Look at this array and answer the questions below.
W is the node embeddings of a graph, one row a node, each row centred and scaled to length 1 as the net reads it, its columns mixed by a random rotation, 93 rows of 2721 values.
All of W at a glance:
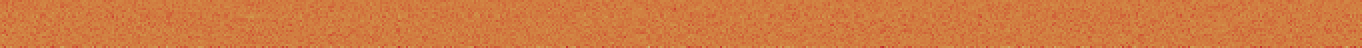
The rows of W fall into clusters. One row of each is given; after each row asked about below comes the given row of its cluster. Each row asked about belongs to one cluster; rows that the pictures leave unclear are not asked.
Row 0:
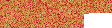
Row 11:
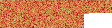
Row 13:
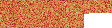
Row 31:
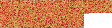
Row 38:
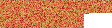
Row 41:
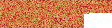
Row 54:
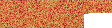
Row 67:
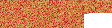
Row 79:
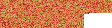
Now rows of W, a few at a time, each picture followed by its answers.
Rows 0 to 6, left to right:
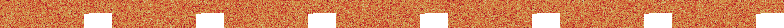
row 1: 41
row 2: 13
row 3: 54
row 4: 67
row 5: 38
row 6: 54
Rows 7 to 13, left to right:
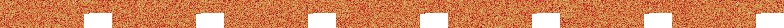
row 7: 41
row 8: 54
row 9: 67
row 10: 79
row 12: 79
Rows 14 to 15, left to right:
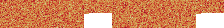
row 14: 67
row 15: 0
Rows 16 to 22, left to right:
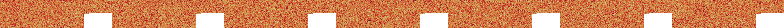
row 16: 13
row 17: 11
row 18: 38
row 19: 11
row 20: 54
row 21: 67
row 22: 79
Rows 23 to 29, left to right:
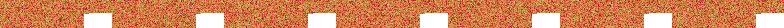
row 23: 38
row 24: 54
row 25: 31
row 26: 11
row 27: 13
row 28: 11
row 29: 0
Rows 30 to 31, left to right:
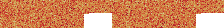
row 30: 31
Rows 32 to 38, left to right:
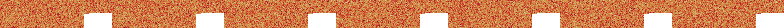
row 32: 0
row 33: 0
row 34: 31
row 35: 31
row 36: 13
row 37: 31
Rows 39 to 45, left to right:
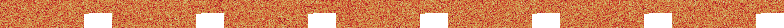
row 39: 67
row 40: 41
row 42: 13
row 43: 67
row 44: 67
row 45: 38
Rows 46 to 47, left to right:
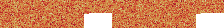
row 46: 31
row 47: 54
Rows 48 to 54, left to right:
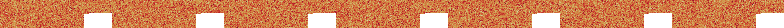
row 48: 31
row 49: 41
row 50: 38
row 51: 31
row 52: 11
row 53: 79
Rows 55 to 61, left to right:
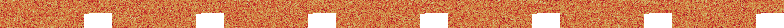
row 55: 11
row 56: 0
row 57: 13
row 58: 41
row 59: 41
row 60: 41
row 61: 31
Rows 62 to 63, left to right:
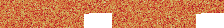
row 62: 38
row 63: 41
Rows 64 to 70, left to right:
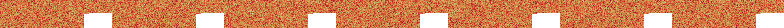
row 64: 67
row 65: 54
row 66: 41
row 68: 79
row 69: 38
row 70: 54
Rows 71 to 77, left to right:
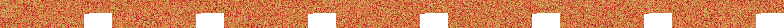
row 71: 79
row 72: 11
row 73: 11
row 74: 38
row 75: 13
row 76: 54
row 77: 11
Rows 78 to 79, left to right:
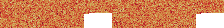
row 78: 31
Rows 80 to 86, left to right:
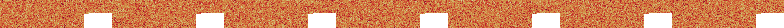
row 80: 54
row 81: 79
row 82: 41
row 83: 11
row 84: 13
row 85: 38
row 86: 67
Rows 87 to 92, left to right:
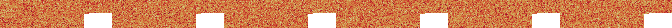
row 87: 79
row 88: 67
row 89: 54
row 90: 11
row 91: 0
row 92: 41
